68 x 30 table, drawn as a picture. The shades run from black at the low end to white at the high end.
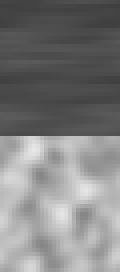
The table splits into 2 rows of 1 panel. Panel 1,1: low, streaked across, faint in contrast. Panel 2,1: high, blotchy.
